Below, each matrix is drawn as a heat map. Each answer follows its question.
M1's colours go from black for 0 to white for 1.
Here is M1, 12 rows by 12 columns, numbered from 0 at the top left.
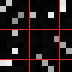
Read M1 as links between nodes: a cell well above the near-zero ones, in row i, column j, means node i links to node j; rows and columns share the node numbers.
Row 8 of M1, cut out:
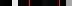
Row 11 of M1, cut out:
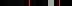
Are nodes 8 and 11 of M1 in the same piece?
yes
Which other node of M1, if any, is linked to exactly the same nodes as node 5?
node 3
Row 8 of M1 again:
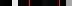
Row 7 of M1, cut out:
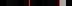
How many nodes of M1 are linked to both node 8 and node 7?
0
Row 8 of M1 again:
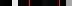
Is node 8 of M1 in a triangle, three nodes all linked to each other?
no
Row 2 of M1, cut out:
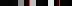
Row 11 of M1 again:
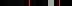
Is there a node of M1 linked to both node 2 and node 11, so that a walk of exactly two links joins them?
yes
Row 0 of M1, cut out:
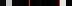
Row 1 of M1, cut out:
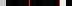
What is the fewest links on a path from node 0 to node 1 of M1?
1
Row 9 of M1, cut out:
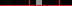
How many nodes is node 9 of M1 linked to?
1
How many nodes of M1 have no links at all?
1
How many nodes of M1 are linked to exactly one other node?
6
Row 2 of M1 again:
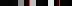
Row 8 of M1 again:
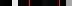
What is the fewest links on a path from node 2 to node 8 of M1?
1
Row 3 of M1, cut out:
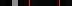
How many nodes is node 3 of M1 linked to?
1
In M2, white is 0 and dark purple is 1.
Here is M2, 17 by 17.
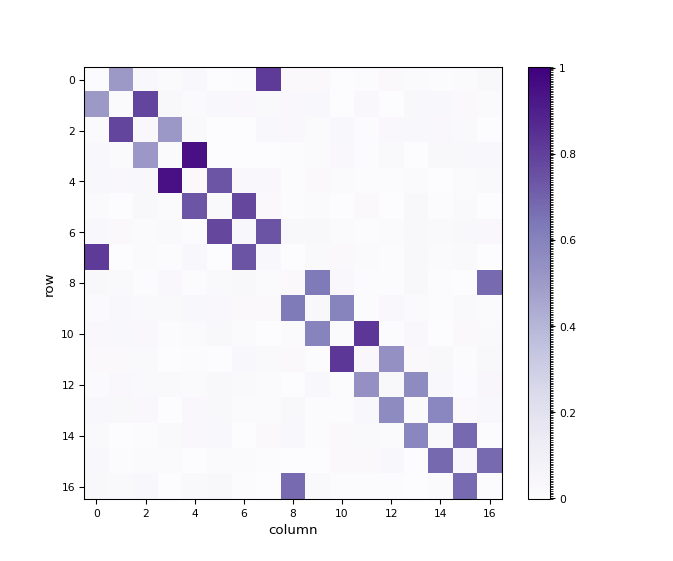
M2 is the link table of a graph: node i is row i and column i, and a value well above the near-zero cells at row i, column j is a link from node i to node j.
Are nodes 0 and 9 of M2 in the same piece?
no
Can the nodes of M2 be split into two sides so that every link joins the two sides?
no
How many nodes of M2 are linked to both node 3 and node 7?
0
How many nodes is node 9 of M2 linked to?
2
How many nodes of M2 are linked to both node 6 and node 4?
1
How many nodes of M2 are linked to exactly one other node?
0
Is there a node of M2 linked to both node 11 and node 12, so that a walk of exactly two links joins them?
no
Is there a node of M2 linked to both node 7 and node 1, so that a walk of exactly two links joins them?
yes
